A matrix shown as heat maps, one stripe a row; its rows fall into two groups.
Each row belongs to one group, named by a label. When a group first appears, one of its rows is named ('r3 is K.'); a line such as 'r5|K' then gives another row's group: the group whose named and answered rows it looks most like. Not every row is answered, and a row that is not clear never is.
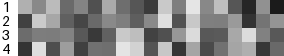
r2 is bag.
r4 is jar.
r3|jar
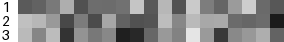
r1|jar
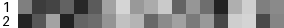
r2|jar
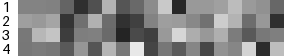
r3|bag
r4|jar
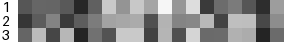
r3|jar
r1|jar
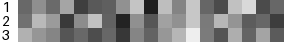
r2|bag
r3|bag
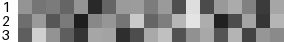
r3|bag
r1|jar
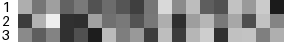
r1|bag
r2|bag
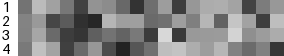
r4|bag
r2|jar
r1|bag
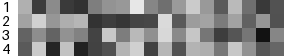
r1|jar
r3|jar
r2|bag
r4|jar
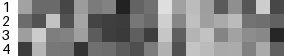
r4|bag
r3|bag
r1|bag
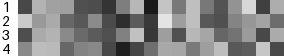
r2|bag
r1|jar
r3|jar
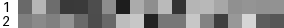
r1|bag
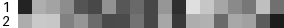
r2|bag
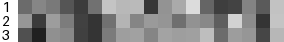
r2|jar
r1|jar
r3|jar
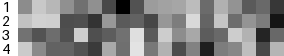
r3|jar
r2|bag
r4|jar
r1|bag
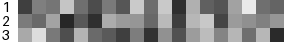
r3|bag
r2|jar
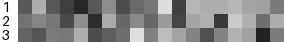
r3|jar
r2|jar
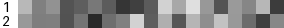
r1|bag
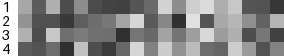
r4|jar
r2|jar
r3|bag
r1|bag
